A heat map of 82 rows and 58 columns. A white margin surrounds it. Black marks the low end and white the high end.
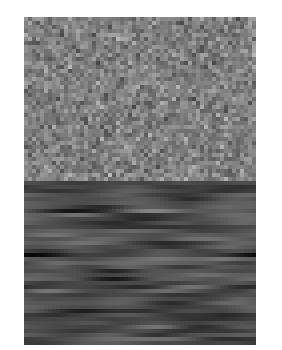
The table splits into 2 rows of 1 panel. Panel 1,1: middling, fine-grained. Panel 2,1: low, streaked across.
